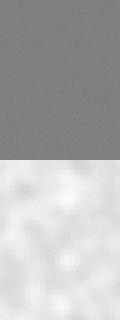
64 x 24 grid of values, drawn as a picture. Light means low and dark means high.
It is made of 2 by 1 panels. Panel 1,1: middling, flat. Panel 2,1: very low, blotchy, faint in contrast.
